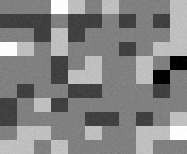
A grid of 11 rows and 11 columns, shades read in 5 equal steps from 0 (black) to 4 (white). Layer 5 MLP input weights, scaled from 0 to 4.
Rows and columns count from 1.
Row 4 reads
4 3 2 3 2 2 2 1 2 3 3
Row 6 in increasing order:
0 1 2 2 2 2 2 2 3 3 3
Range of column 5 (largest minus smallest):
2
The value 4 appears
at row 1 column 4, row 4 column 1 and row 10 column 11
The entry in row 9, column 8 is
2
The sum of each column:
22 23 22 24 21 22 22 20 25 20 27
